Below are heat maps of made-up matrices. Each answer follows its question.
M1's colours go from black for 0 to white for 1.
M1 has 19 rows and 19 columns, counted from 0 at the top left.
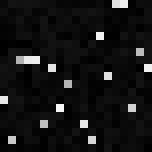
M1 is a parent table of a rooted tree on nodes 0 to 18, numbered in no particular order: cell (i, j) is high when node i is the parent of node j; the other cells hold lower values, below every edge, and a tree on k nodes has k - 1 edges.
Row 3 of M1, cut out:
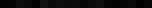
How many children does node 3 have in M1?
0
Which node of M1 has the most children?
7
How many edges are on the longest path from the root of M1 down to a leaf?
11
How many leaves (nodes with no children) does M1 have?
8
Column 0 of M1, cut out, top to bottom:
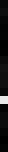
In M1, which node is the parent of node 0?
12
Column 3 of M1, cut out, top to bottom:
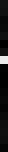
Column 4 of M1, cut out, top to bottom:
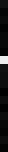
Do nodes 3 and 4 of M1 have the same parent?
yes
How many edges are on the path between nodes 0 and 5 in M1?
2
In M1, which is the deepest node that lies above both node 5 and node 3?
7
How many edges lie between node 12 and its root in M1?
4
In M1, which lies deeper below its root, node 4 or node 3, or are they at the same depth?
the same depth
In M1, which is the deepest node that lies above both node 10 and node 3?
7
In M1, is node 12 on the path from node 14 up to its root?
yes
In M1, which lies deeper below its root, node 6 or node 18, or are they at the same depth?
the same depth
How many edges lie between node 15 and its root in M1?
6
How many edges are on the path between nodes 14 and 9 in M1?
6
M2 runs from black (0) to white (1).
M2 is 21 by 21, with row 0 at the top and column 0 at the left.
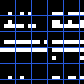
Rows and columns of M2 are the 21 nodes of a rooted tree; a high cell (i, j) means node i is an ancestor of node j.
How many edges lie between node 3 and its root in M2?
3
